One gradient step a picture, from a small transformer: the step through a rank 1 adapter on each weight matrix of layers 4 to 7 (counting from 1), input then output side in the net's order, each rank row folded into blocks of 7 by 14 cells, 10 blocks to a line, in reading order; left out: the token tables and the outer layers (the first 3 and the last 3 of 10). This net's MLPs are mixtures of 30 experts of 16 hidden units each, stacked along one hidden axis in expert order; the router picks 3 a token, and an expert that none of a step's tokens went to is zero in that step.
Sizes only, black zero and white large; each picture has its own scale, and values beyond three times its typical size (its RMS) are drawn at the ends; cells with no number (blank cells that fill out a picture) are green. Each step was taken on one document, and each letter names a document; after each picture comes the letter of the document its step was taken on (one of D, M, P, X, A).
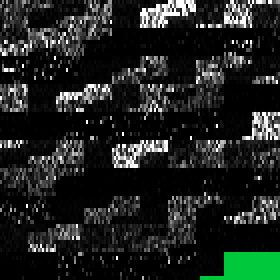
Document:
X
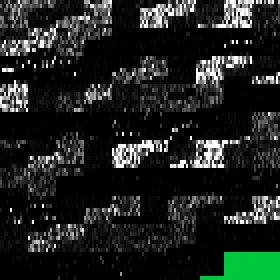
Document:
X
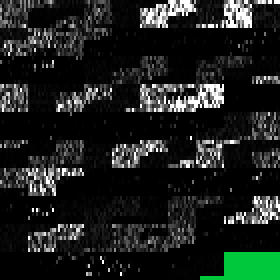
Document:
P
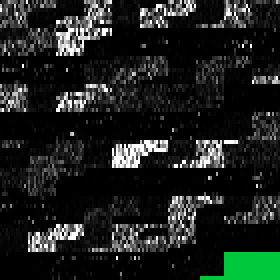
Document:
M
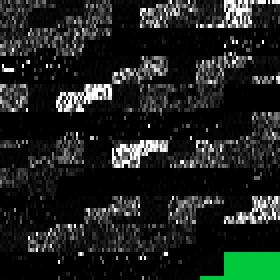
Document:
X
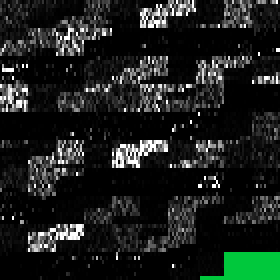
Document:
M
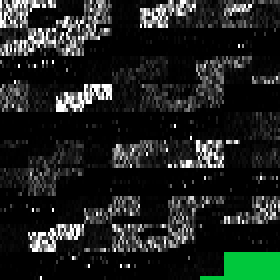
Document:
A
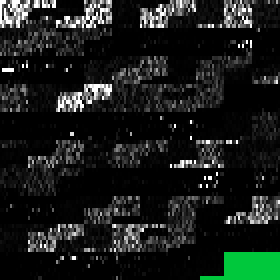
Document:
M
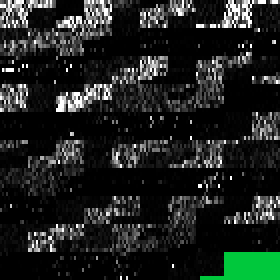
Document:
M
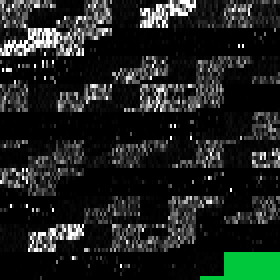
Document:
A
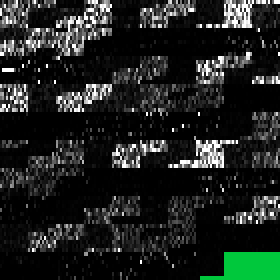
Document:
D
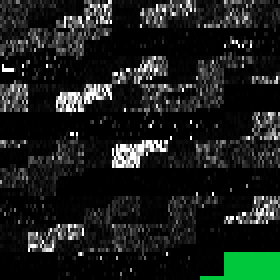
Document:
X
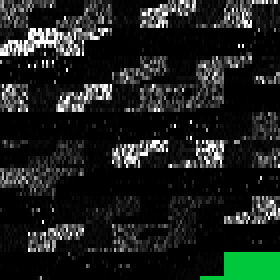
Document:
A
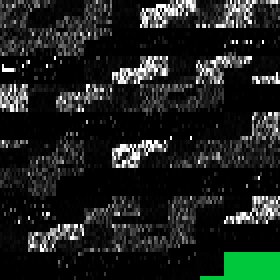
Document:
X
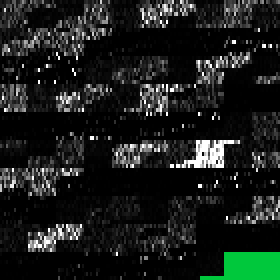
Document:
D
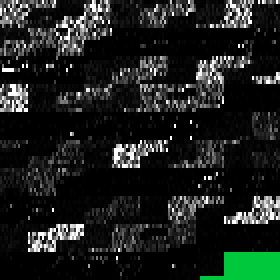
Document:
M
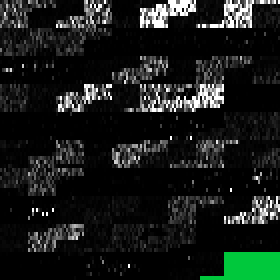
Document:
P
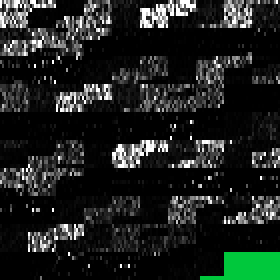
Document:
A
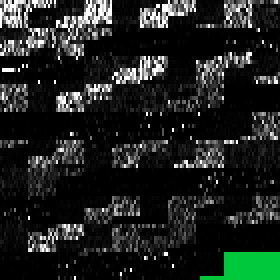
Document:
D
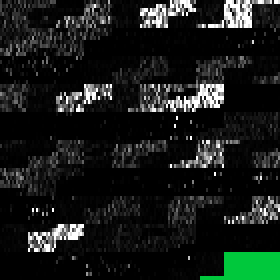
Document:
P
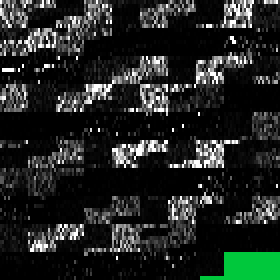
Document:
D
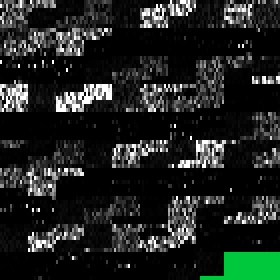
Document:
A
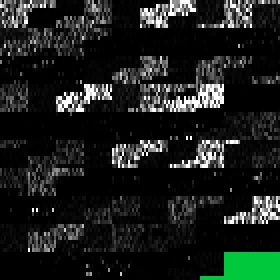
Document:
P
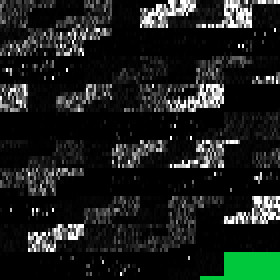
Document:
P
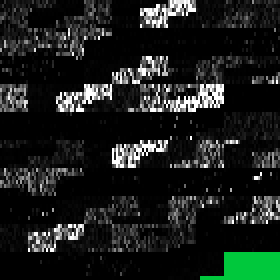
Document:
P
